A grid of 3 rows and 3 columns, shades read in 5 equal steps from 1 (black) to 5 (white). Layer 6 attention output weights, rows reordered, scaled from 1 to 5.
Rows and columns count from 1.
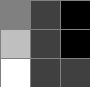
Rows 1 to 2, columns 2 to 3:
2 1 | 2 1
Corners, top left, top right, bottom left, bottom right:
3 1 5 2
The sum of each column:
12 6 4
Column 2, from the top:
2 2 2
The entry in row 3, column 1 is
5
